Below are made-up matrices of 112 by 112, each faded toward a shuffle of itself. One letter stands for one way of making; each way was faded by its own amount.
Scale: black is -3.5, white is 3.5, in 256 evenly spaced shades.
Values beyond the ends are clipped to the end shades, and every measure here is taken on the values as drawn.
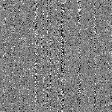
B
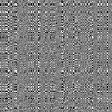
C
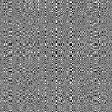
C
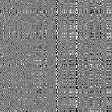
C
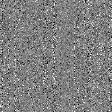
B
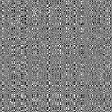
C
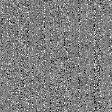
B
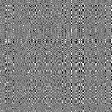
C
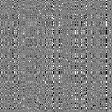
C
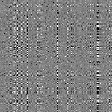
C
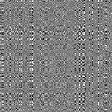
C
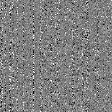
B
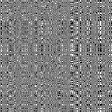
C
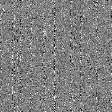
B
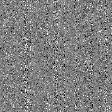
B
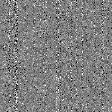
B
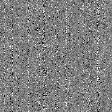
B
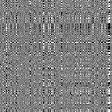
C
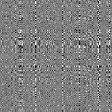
C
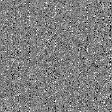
B
